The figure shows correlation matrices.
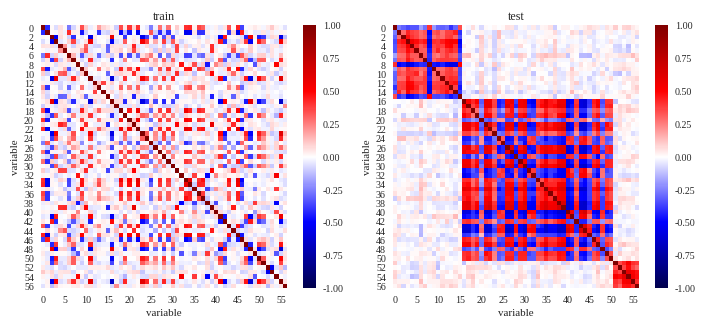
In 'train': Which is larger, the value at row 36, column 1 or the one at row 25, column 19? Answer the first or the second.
the second
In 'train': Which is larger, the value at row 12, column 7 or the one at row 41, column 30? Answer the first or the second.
the second
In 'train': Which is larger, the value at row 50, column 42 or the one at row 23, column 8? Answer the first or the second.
the second
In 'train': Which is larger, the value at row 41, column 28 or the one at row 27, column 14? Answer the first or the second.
the first
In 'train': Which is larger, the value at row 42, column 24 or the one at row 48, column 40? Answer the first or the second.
the second
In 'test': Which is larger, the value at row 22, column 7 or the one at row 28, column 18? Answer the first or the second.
the first
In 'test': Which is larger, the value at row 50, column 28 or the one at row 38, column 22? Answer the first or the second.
the second
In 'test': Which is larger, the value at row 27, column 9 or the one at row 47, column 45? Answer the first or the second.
the first
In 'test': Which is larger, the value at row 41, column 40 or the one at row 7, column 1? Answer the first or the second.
the first
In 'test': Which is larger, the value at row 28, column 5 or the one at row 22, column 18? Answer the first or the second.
the second
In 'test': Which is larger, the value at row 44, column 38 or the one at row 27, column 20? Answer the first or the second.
the second
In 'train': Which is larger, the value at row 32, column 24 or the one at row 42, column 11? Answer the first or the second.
the first
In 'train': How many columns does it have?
57
